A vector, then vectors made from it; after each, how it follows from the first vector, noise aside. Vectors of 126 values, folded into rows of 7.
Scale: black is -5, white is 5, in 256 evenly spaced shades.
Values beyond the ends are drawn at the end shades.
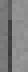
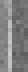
negated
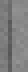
shrunk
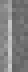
negated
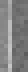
negated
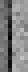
scaled up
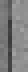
copied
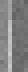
negated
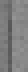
shrunk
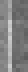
negated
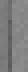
shrunk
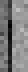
scaled up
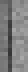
copied
